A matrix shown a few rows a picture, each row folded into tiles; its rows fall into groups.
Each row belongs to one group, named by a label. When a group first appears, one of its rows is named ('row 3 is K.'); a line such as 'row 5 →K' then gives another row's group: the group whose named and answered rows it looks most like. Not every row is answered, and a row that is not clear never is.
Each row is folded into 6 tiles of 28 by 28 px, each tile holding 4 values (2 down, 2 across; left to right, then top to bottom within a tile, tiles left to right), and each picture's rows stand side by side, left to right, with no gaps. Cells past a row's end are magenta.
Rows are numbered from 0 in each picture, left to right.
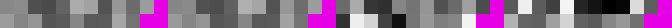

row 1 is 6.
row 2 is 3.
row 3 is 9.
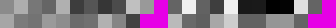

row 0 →9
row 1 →9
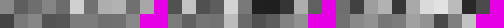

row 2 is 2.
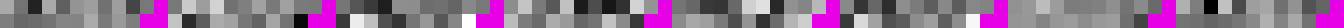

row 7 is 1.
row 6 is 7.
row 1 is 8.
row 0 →1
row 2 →3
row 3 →9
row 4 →6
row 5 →3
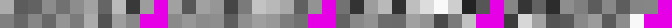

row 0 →1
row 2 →2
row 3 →3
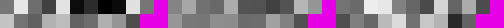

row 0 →9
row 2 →7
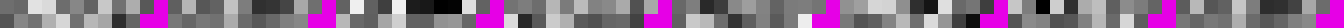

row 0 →7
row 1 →9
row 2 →9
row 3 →8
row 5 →7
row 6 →1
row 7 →9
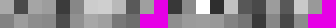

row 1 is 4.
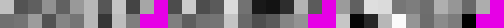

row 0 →1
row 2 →8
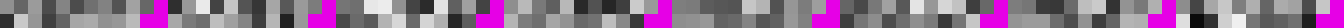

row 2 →7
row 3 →9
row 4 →6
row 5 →2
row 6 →6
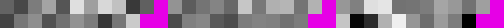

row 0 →2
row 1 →2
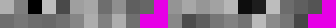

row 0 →1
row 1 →7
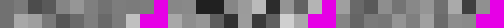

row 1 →6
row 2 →1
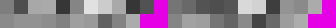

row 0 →2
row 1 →6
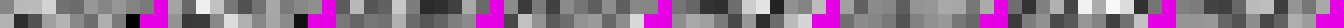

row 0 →8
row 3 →3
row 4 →6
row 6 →2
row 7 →6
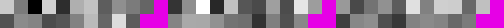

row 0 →1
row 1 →4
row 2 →2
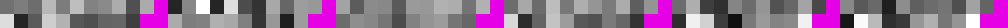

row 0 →8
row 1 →4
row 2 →2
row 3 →8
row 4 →3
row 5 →3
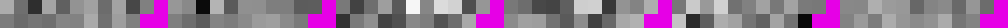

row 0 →1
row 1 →1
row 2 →2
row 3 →6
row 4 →8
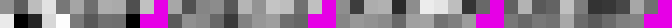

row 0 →8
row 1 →2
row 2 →2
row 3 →9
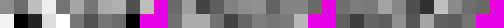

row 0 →8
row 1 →3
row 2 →7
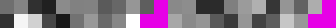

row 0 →3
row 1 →6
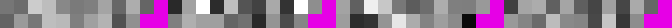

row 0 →7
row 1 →4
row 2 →8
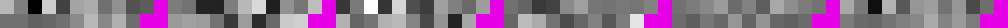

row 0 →1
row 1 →6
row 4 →7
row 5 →1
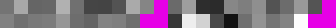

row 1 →3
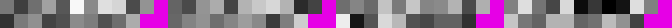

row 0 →2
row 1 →2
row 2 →8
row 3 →9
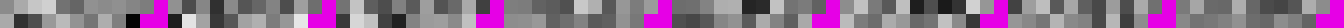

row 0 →8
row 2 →3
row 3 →6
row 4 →7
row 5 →9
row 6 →4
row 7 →9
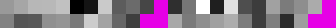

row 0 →7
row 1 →4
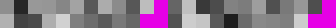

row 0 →8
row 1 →3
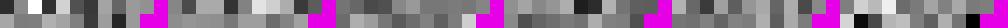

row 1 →2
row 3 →7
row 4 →1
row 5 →8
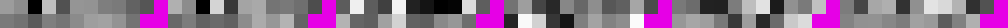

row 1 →1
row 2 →9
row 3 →3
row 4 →6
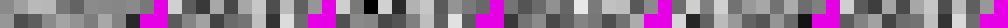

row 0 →8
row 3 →2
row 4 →8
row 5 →1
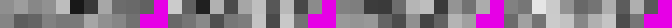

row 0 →7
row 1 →1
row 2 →6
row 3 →7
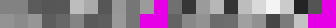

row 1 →2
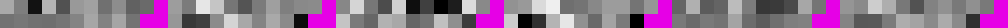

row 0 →1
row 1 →8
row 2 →9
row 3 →8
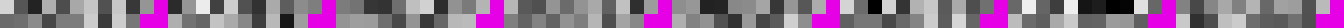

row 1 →4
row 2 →6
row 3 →1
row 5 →1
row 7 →8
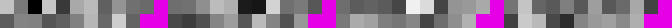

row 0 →1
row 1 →7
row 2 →6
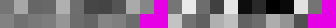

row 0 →9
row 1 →9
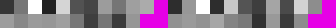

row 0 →4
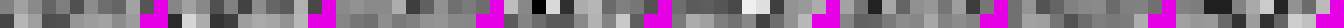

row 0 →3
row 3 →1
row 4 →6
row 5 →1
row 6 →3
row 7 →6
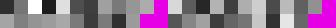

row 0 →4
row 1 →1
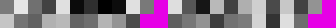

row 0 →9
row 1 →1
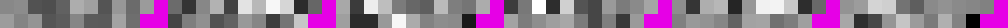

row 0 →6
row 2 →8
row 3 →4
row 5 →8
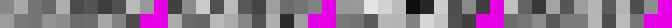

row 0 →9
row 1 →4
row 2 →7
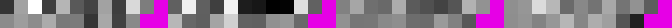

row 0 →4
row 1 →9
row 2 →9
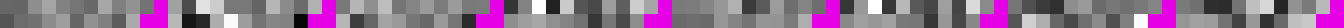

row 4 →7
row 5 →4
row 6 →3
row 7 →6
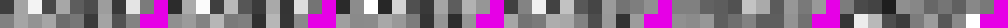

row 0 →4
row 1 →4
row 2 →4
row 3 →4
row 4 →6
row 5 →3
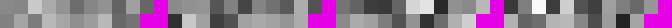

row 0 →7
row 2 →6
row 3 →4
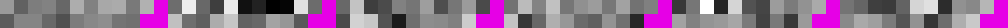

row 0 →2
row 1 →9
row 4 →4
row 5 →6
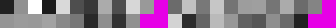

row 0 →4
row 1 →8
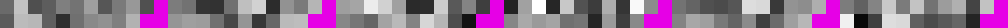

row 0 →3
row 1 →6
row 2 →7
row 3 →4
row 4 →6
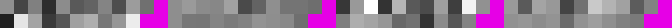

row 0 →3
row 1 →7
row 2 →4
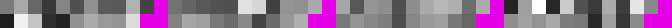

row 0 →3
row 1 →6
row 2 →2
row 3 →4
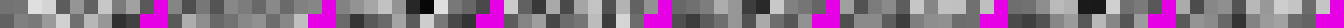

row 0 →7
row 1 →3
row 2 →7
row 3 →1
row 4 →7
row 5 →2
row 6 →7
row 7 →2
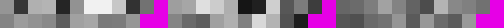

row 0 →2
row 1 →7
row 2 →7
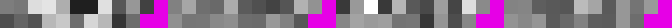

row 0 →7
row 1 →9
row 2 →4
